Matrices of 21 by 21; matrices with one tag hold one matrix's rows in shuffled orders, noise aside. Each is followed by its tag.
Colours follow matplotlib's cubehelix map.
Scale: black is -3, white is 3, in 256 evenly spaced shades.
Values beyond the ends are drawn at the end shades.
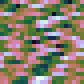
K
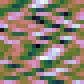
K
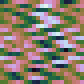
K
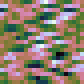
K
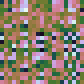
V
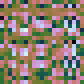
V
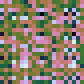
V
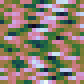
K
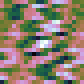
K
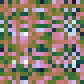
V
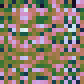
V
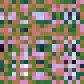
V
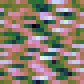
K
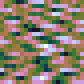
K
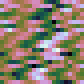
K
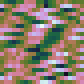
K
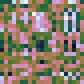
V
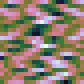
K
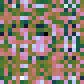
V
